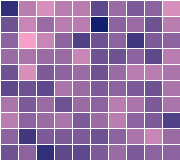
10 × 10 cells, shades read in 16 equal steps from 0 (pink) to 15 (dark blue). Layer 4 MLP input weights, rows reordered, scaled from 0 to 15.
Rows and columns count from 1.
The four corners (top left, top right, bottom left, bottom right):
13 2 9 7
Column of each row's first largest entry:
1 6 8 9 1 1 4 10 2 3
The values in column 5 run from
3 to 11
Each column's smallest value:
4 0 2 4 3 6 4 4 3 2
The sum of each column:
79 57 68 65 66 90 63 70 73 56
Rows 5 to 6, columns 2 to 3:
2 8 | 9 10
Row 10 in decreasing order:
13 10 10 9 8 8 7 7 7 6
